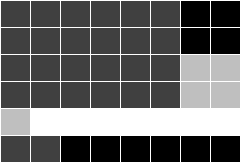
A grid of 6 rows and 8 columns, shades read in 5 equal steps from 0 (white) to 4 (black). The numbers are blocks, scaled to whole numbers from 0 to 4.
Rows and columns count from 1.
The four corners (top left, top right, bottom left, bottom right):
3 4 3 4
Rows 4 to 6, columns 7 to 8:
1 1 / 0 0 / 4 4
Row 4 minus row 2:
0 0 0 0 0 0 -3 -3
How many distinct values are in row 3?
2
